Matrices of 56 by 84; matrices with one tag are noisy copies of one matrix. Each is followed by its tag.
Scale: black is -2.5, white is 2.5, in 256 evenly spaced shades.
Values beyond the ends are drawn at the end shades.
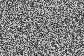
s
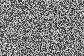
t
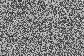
t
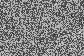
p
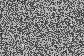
s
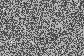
p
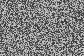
s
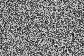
s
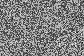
p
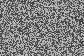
s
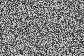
s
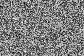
p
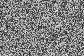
p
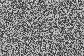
t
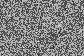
p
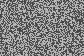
s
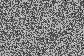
p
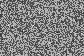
s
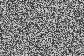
s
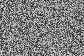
s
